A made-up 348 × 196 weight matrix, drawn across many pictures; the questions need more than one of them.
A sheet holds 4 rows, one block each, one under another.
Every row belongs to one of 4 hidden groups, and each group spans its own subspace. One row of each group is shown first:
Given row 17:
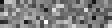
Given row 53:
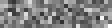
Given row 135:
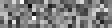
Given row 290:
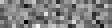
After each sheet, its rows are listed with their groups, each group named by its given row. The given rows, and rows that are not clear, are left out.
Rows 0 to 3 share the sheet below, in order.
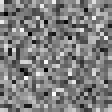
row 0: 17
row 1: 135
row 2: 290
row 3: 17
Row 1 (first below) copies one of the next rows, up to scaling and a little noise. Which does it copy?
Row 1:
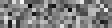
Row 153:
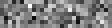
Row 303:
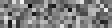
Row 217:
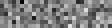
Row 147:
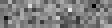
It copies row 303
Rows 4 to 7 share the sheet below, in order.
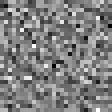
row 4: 53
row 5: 135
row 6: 17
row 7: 17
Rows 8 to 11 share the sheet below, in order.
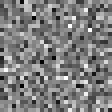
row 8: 135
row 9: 290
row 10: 17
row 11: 135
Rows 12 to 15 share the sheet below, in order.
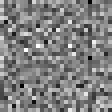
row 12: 290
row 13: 290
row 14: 290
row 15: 135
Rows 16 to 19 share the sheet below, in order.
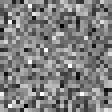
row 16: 135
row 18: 135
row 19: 53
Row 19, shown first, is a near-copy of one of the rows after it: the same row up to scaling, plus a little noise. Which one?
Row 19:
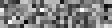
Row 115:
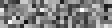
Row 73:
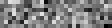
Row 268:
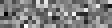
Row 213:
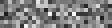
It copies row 115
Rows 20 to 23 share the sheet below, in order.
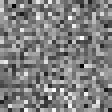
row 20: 290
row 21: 53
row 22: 53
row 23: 53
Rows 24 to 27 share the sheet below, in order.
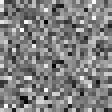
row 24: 17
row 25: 135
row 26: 17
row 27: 290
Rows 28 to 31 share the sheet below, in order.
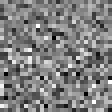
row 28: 290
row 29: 17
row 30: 135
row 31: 17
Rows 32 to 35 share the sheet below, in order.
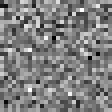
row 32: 53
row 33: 17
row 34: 290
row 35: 135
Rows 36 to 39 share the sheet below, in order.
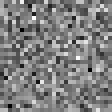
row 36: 135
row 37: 53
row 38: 53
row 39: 17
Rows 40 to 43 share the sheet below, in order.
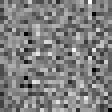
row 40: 290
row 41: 290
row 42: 290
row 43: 53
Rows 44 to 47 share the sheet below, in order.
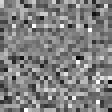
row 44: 290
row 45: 290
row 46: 135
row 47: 53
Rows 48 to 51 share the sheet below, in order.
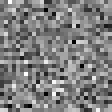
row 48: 53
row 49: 53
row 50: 53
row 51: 17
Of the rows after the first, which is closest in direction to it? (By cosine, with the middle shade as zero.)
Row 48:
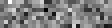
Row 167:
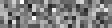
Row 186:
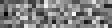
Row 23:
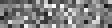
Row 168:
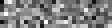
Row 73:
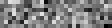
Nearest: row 73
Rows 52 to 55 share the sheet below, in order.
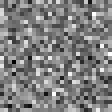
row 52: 290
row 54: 290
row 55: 17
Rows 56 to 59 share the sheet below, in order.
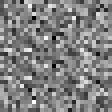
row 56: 135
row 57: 17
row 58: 17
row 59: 135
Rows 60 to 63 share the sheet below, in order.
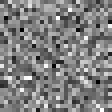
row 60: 135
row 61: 135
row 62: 17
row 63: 290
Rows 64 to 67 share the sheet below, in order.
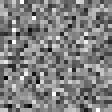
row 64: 135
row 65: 53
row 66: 53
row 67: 17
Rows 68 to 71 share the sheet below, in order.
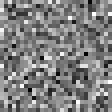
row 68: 290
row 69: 290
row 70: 53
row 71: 135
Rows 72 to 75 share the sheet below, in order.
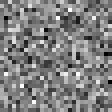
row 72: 135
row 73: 53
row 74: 135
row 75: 135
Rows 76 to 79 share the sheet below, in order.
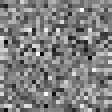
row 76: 53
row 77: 53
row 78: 290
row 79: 17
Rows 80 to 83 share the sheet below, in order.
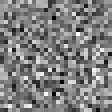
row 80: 53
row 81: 135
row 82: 290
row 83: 17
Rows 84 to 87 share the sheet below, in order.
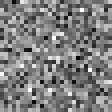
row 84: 53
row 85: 17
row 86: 53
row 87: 135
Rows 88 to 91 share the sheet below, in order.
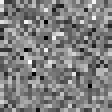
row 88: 17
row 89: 17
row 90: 135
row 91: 290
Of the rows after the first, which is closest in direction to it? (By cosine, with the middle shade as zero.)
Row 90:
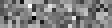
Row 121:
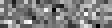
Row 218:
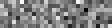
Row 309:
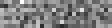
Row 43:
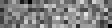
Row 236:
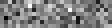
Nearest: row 236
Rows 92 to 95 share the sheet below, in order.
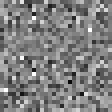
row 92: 135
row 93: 290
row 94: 135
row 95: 53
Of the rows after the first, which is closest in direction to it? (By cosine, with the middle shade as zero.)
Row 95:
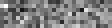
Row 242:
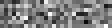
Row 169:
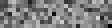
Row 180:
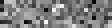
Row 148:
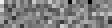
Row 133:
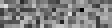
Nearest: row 133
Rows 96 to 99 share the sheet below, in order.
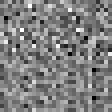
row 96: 135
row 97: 135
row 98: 290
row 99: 290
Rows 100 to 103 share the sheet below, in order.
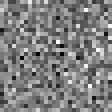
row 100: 53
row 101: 290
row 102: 135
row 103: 290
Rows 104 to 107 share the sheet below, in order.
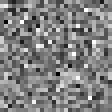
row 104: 53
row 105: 290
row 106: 135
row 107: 53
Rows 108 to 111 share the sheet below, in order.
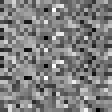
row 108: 17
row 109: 17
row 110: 17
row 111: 17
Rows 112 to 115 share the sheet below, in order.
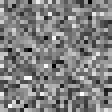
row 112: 290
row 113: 17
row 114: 17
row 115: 53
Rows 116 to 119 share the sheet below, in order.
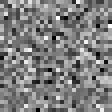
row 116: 135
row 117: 17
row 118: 290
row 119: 290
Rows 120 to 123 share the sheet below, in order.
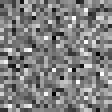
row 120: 135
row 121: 17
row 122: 53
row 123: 17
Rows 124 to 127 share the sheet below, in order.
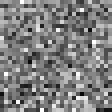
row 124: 53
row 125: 290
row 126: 135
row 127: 53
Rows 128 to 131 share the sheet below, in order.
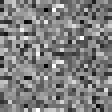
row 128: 17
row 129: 53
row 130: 17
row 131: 290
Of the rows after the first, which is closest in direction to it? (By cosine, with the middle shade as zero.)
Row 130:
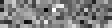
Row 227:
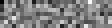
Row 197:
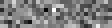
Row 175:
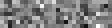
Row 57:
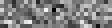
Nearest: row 197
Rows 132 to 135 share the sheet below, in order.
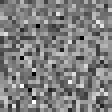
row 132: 290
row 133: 53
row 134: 135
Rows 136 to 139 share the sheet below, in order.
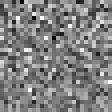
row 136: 135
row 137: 17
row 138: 53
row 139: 135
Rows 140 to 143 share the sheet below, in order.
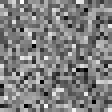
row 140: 135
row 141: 135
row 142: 53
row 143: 17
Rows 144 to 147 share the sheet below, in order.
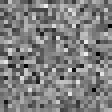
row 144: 53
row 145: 17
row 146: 53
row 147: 135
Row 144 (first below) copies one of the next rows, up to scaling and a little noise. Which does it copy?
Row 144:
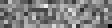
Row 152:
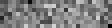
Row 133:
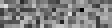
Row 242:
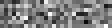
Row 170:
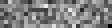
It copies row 170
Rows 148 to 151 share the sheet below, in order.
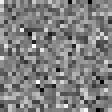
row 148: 290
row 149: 135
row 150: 290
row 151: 17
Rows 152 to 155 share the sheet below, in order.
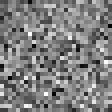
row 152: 53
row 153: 135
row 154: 53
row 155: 17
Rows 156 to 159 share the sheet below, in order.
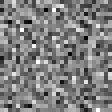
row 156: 17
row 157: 135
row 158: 290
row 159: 17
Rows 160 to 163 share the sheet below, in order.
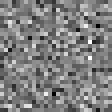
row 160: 17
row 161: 53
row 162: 290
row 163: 17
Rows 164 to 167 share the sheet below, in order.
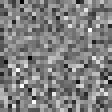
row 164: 135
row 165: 290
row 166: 53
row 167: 135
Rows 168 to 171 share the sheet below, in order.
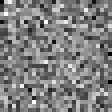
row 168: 17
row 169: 53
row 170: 53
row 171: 135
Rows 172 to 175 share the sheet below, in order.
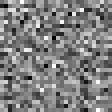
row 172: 53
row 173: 17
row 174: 17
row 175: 17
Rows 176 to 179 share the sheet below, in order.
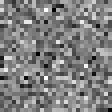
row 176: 17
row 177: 290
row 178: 17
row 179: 53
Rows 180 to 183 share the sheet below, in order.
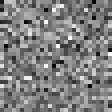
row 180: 17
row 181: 135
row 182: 17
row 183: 290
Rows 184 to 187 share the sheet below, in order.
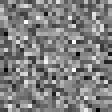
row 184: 290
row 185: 53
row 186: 53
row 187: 17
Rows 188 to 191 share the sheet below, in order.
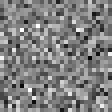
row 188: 290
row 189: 135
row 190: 290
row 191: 135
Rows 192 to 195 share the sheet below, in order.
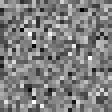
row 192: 53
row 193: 135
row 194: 290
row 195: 135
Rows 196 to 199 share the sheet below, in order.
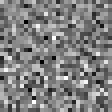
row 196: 290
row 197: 17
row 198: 17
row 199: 135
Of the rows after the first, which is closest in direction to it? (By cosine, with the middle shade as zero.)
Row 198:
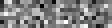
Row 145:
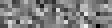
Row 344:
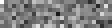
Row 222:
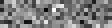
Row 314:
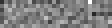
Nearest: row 145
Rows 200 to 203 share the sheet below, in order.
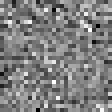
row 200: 17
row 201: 290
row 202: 53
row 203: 290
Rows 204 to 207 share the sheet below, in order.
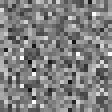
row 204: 290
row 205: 53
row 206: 135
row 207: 135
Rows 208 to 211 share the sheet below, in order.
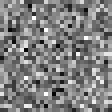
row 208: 135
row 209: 53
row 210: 290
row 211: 17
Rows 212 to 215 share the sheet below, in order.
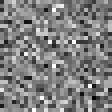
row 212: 17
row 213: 53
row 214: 17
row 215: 290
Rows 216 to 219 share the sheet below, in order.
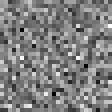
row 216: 53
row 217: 135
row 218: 135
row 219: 17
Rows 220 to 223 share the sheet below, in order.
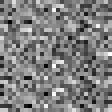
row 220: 17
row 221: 53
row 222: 17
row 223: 17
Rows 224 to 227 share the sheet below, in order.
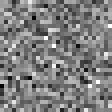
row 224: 53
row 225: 53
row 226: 17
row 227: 290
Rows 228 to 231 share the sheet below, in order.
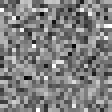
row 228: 53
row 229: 135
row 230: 17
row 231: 290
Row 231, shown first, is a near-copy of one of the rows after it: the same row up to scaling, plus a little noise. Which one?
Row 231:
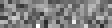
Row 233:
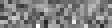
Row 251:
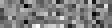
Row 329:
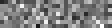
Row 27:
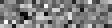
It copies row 233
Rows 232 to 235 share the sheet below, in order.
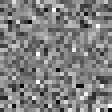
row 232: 17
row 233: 290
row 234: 290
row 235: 135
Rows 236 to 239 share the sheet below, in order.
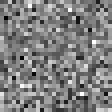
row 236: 135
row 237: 290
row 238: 135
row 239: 53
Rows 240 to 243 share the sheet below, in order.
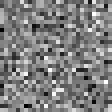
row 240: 290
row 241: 290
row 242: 53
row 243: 17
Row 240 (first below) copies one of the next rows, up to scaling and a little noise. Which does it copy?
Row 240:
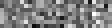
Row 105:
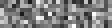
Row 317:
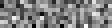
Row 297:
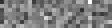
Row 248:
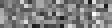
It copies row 248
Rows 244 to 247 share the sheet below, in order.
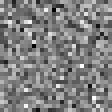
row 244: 17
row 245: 135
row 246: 53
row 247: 290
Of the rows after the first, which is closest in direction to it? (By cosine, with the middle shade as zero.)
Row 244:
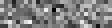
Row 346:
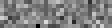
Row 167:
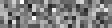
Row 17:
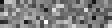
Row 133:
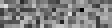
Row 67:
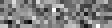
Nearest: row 133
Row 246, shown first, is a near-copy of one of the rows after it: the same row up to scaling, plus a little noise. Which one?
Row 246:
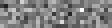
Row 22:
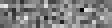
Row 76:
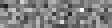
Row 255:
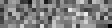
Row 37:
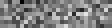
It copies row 76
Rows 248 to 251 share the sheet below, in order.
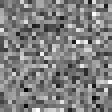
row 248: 290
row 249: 53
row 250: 53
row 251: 290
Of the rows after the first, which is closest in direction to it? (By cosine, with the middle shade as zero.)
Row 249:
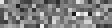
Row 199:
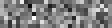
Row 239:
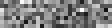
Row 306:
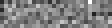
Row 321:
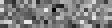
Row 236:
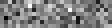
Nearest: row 321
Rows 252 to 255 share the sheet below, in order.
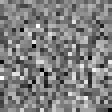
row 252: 290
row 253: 135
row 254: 290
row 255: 53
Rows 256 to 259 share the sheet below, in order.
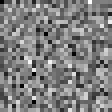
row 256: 290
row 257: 290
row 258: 135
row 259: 135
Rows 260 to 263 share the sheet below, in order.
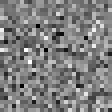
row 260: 290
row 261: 17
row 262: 135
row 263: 135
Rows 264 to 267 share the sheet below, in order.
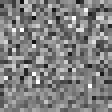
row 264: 135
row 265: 135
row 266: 53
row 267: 290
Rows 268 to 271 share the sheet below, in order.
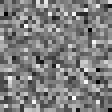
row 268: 53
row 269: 290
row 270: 17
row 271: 53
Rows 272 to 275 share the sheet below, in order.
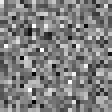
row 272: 290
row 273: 135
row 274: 135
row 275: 135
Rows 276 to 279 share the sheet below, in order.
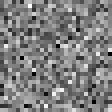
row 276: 135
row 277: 135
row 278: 135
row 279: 17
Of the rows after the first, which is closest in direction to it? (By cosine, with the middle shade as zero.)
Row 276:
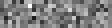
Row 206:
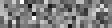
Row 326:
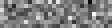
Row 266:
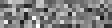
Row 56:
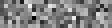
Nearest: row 56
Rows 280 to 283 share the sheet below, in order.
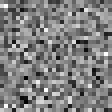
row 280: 53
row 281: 53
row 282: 290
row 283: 290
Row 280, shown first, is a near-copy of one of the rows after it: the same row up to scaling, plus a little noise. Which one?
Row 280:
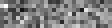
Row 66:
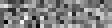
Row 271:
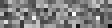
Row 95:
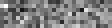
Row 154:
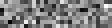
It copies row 95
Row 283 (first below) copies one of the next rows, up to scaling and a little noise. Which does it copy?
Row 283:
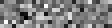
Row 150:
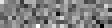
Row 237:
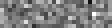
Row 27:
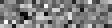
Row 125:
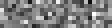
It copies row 27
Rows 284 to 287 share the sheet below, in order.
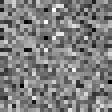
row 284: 17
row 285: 17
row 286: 53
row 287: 135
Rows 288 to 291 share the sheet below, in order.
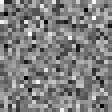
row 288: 17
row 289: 135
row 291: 135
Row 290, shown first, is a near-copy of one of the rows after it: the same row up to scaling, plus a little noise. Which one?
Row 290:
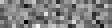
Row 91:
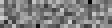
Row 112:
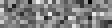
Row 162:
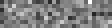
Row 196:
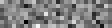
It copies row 196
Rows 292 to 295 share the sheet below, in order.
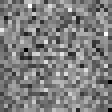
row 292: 135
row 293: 290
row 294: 53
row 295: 53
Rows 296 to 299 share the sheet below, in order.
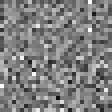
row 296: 290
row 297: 290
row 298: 135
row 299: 290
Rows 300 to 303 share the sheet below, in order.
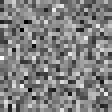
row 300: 17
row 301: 135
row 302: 290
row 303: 135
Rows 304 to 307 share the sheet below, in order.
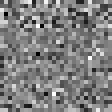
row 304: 53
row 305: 290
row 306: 290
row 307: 17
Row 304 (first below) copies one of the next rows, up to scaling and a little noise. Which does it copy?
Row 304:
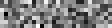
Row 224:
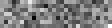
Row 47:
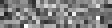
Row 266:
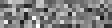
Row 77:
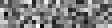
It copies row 77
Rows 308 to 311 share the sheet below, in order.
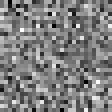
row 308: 53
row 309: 53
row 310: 17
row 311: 290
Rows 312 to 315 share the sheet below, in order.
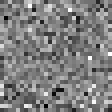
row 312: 135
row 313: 53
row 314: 290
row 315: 17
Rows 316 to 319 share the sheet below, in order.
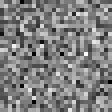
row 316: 53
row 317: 290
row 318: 53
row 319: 135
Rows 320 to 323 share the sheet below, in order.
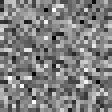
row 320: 17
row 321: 17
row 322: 17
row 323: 135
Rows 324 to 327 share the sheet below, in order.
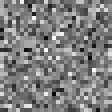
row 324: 135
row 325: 17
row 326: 290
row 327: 17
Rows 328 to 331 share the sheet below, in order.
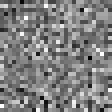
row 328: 53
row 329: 290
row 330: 290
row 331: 290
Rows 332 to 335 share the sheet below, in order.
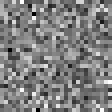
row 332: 135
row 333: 17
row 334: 53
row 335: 290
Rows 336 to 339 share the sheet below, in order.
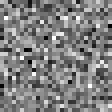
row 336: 135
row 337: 17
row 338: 135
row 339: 290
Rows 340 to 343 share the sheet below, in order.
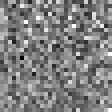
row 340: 290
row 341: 53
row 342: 135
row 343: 53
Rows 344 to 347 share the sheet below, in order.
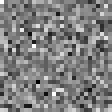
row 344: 290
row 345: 135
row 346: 290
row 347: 17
